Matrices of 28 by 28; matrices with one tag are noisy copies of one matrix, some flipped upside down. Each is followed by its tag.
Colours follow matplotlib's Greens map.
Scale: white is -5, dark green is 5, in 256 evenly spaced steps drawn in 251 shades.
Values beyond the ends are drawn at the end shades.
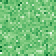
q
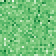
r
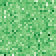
r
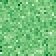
q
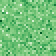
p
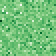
p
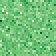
p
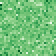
q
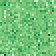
r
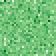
r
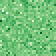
p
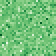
p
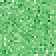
r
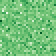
p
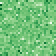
q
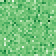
r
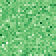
p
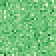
r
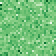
q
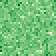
q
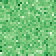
q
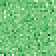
r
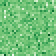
r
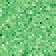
p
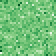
q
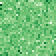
q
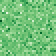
p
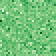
p
